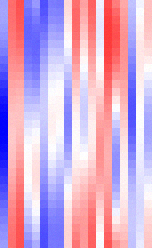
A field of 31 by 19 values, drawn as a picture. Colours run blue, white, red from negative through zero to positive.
Average level on the scale: 50%. Grain: streaks running down. Ninth with the highest average: top right.
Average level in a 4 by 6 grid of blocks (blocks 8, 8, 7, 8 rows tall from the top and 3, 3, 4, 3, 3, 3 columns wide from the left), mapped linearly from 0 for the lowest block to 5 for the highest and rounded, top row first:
3 0 2 3 5 2 | 2 1 2 3 4 1 | 2 2 2 3 2 1 | 3 1 2 4 3 2
